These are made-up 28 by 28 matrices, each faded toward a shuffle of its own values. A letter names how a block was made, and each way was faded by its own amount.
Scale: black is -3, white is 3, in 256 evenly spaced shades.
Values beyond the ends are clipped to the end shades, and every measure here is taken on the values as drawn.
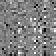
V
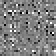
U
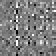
V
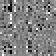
V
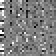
V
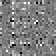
V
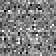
U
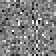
U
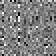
V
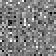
U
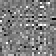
U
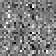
U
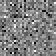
U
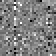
U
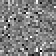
U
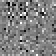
V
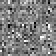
U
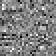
U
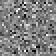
U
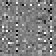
V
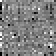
V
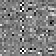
V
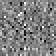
U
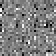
V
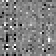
V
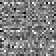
U
